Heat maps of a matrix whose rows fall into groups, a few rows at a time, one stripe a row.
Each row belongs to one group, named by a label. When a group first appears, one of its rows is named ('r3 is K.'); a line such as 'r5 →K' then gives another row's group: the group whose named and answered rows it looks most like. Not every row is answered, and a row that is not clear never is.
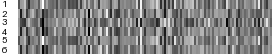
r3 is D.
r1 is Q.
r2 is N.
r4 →N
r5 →Q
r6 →N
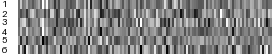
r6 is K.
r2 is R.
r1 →K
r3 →Q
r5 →N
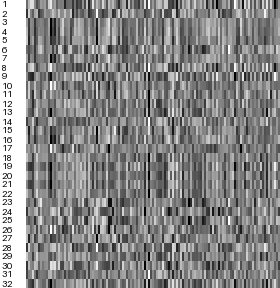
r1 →Q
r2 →K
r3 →N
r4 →N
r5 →N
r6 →R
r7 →N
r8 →Q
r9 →D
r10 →K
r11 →K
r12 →D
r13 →D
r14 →Q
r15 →N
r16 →N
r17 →K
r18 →D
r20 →D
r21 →D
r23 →R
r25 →R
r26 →K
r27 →N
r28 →K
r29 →D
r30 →K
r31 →Q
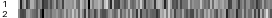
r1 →N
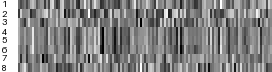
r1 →R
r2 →K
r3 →D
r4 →R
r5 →R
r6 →R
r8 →Q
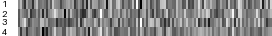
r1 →K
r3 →Q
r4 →N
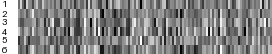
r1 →K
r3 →R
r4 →R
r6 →R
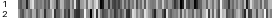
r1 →R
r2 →R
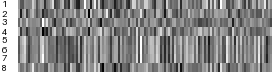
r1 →R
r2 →N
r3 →K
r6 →Q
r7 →Q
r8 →R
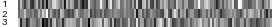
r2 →K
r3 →N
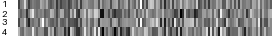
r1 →Q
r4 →R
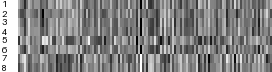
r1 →D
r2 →D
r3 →D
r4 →D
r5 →K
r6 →D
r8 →Q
